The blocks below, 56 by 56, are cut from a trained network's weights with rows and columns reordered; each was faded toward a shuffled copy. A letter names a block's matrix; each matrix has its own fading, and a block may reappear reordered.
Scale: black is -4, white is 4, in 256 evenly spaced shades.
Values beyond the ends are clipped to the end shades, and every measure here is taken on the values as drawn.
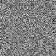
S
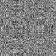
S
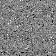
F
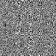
S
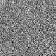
S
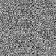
S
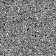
F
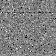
F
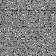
F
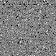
F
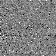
F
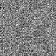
S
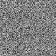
S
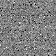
F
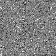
F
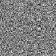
S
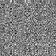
S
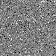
F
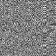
S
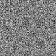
S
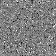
F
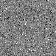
F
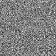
S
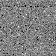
F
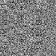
S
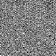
S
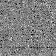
F
